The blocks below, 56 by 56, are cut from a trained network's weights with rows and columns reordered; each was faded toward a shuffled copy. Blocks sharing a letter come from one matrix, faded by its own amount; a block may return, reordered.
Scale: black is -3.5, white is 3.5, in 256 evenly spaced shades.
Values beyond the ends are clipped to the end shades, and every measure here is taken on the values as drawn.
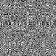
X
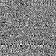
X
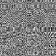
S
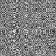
S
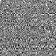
X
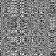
S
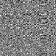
X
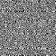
X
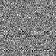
X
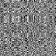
S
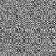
S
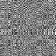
S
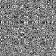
X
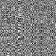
S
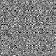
X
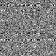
X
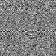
X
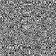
X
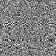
X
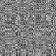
S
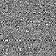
X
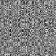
S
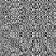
S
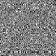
X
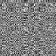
S
